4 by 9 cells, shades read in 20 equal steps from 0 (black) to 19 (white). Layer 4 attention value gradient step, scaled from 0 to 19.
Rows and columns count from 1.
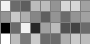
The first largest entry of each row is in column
1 2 3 1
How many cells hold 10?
1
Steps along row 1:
down down up same down up same down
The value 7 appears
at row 1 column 3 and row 2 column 5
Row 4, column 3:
9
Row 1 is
18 8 7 14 14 11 16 16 12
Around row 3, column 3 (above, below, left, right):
13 9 8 3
